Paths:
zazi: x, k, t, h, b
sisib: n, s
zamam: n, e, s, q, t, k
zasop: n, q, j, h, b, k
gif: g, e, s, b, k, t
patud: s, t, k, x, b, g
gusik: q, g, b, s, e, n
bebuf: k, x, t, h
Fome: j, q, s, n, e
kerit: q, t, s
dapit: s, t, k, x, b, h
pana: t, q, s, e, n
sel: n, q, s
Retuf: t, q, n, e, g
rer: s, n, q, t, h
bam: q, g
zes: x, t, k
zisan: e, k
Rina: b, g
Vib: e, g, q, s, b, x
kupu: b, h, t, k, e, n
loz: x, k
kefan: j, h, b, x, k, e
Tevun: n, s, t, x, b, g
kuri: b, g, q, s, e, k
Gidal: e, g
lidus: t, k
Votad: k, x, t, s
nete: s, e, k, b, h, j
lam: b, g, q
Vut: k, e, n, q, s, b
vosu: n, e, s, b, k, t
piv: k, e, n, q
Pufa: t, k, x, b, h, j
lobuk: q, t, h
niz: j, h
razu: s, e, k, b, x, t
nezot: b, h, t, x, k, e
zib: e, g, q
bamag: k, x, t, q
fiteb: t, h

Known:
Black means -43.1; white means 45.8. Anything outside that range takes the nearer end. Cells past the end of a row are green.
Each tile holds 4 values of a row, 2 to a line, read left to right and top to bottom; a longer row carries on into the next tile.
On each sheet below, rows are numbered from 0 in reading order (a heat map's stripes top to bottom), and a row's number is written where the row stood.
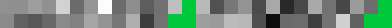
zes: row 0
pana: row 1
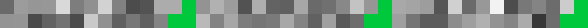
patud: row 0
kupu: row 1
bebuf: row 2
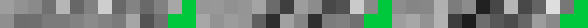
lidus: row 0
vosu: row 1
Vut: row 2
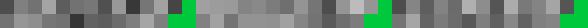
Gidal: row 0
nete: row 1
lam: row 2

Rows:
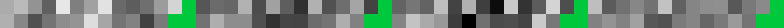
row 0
dapit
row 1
zib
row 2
gusik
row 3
kerit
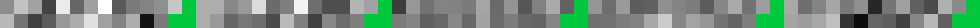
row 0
zazi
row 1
razu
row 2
Rina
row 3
niz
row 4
zamam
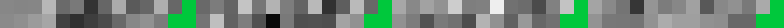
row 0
piv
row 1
Vib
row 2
Votad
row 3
fiteb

